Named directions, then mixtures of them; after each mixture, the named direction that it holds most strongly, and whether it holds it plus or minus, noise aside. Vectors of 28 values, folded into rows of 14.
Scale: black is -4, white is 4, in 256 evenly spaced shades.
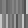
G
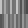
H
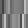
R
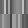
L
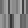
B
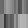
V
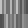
H, plus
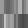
V, minus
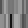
B, plus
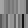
G, minus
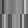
R, plus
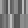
B, minus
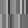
B, plus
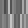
B, minus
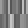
B, minus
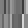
L, minus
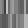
L, minus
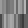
V, minus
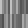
H, plus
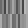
L, minus
